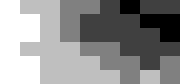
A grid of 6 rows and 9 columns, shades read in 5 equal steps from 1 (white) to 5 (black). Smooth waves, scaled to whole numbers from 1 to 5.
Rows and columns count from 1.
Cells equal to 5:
4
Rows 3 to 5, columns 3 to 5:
2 3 4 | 2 2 3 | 2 2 2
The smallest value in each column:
1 1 2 2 2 2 3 2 3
